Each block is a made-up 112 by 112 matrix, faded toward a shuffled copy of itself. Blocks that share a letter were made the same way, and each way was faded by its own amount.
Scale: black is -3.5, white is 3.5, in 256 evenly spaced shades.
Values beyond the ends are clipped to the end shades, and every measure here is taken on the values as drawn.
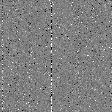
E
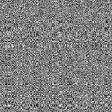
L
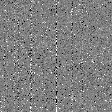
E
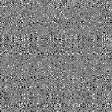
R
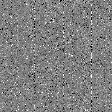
E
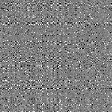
R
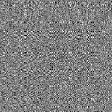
L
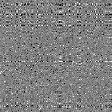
R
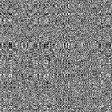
L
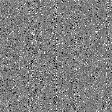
E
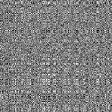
L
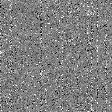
E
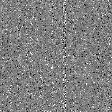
E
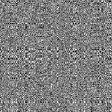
L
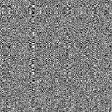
L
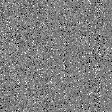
E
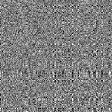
L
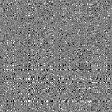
R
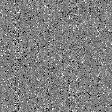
E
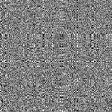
L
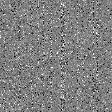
E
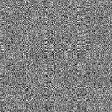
L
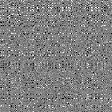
R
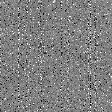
E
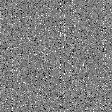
E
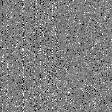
E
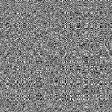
L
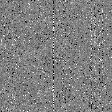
E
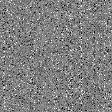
E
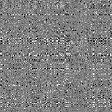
R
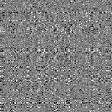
R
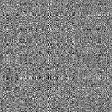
L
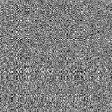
L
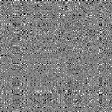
R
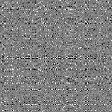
R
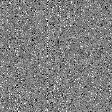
E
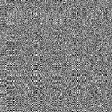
L
